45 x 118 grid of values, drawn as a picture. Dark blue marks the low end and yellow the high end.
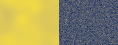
The table splits into one row of 2 panels. Panel 1,1: very high, smooth, faint in contrast. Panel 1,2: low, fine-grained.
